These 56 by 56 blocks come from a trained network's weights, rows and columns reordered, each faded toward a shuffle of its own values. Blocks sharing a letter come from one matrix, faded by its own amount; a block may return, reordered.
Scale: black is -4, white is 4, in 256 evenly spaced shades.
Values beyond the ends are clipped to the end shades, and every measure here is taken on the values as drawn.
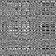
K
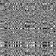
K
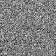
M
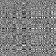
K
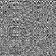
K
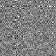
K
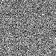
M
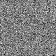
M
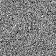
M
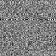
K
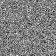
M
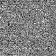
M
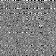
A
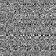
A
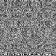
K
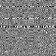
A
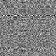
K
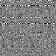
A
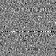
A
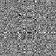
K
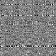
A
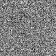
M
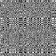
K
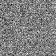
M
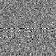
A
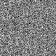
M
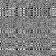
K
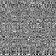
A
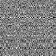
A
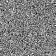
M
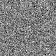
M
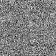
M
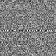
K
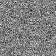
M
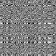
K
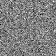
M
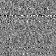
A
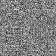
M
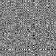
K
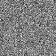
M
